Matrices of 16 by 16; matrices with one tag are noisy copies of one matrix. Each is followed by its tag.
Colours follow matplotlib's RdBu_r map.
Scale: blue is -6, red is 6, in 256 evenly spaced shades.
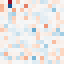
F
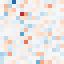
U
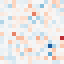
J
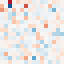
F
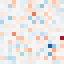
J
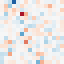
U
